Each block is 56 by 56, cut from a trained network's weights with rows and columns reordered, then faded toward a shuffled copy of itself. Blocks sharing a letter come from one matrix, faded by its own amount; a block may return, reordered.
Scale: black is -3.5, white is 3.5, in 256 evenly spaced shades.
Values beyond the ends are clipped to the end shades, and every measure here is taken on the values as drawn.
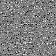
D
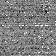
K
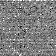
K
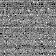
K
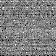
K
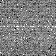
K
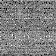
K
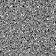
D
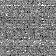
K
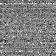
K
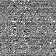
K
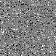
D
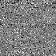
D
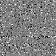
D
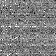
K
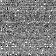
K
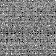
K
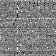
K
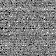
K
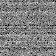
K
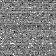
K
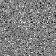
D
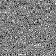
D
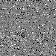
D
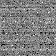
K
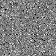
D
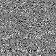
D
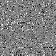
D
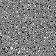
D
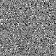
D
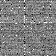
K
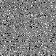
D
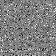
D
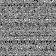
K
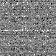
K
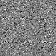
D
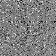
D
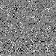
D
